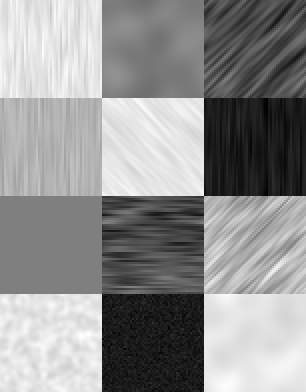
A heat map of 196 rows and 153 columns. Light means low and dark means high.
It is made of 4 by 3 panels. Panel 1,1: very low, streaked downward, faint in contrast. Panel 1,2: middling, smooth, faint in contrast. Panel 1,3: high, slanting up to the right. Panel 2,1: low, streaked downward, faint in contrast. Panel 2,2: very low, slanting down to the right, faint in contrast. Panel 2,3: very high, streaked downward, faint in contrast. Panel 3,1: middling, flat. Panel 3,2: high, streaked across. Panel 3,3: low, slanting up to the right. Panel 4,1: very low, blotchy, faint in contrast. Panel 4,2: very high, fine-grained, faint in contrast. Panel 4,3: very low, smooth, faint in contrast.
